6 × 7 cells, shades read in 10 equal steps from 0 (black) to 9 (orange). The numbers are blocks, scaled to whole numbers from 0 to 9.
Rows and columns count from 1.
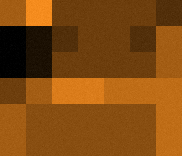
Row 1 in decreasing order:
9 6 4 4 4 4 3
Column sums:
22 27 29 30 29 28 36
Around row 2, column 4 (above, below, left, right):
4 4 3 4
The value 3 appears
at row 1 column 7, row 2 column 3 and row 2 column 6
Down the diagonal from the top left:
6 1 4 8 5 5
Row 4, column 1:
4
